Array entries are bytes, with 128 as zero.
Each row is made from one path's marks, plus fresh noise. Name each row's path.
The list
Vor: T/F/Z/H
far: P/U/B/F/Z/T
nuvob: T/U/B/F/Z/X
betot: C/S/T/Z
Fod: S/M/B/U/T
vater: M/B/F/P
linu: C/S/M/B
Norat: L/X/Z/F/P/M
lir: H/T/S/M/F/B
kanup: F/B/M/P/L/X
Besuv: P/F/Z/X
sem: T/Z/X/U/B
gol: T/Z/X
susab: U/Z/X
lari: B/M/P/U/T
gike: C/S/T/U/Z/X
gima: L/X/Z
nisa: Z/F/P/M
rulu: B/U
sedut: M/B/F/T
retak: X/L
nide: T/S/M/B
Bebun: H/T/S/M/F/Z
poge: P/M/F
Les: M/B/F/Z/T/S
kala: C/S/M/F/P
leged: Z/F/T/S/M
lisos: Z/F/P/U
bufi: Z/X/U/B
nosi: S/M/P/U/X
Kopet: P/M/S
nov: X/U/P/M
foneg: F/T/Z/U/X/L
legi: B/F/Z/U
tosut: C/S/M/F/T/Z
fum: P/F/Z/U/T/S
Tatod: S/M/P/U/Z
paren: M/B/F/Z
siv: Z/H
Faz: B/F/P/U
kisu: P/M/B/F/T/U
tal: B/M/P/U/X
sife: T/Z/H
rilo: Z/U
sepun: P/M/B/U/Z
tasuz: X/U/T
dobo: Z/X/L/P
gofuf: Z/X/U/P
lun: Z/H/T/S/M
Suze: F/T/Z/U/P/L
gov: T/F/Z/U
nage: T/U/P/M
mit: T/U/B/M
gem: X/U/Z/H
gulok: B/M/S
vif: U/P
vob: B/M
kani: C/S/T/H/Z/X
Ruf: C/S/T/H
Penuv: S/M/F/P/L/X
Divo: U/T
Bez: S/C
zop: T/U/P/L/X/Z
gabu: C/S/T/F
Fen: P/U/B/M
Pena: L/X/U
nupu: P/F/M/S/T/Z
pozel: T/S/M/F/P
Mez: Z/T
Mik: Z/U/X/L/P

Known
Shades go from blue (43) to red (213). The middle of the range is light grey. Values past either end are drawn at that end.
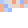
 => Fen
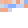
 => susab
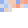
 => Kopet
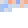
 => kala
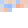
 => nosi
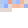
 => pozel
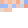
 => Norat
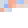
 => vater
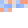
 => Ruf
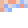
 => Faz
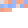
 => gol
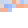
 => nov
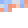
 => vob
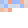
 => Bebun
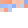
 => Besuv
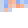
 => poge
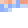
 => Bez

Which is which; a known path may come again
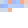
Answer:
tosut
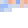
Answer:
kala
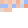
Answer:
Norat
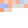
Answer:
kanup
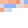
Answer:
zop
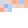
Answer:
tal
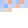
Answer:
nupu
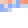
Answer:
Bez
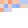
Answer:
legi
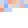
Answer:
kisu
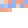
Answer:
gol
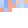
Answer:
sedut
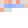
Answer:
sem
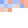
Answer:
lun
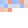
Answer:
Bebun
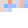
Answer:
fum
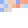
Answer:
Kopet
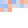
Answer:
Les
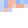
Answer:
poge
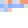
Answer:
betot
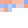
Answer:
Besuv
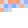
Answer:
Suze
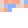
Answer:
gofuf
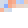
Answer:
vater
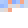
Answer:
leged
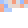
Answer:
Fen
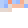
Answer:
pozel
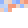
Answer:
gulok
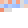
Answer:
nuvob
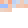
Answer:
Penuv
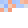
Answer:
lir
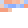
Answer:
gem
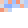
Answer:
tasuz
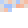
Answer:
nosi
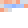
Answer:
bufi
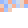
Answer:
Fod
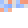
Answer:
Ruf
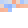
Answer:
nov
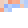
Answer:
far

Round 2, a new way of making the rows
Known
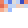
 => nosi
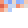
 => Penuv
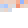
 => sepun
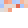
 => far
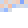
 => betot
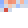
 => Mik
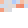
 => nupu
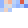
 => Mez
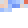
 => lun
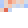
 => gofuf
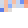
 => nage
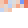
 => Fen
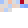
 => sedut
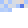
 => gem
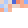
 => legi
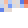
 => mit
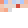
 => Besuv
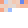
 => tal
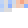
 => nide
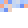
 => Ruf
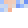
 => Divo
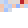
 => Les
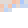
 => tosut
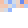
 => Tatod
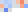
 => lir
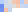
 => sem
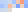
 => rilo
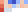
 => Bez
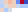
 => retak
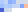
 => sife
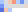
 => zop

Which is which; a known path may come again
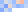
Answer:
siv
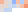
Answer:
vob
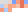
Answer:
Faz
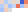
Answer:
nuvob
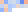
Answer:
gol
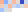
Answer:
susab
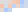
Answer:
tosut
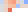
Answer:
vif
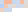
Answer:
lari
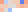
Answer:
tal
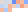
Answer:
rulu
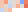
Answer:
Fen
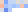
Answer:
Bebun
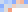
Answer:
gov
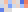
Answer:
mit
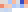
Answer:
gike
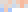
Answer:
nisa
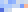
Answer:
sife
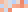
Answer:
kisu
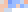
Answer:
Fod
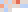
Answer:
linu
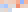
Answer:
sepun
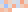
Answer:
fum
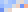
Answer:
Vor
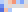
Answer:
zop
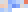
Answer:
lun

